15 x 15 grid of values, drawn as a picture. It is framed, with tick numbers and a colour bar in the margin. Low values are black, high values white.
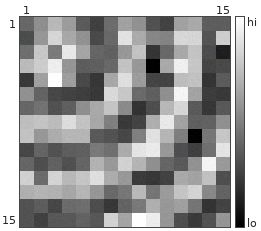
Average level on the scale: 50%. Rings: centred on the top left. Odd rows or columns: none. Mirror symmetry: none.
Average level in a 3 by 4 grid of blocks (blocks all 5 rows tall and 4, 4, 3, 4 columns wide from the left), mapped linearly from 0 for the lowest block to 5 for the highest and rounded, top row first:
5 1 0 3 | 2 2 4 1 | 1 3 3 2
